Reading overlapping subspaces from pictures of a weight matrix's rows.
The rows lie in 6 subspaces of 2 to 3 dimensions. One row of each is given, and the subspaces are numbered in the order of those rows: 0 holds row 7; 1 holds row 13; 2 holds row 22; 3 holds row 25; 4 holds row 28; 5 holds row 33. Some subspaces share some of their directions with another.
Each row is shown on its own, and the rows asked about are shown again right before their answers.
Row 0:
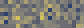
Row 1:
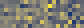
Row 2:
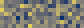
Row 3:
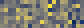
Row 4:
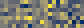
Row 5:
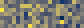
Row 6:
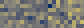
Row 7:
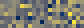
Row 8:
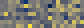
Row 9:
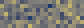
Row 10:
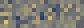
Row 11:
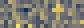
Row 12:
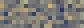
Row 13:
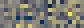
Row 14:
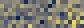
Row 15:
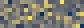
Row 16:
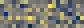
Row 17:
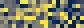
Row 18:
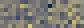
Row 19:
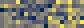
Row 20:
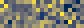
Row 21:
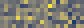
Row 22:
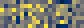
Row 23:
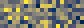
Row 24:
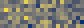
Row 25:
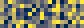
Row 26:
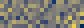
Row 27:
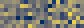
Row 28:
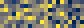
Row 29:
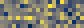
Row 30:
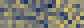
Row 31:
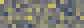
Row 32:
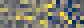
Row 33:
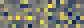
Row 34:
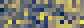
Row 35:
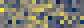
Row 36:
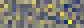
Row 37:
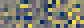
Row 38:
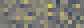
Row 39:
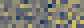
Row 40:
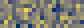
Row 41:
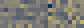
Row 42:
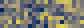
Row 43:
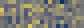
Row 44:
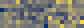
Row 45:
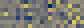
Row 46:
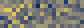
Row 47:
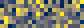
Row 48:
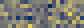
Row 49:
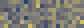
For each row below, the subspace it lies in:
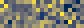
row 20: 2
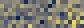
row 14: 1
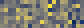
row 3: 5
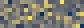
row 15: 1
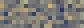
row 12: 3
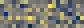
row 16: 5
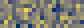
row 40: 3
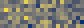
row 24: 0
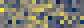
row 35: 2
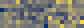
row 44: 2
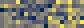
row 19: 2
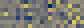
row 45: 3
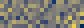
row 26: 1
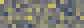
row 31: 5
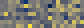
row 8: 3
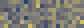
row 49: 0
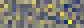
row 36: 2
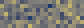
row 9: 5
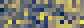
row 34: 2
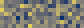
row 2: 4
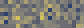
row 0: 3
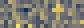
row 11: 3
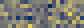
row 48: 5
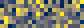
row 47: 5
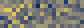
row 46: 0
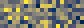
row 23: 0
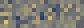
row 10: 3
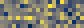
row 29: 5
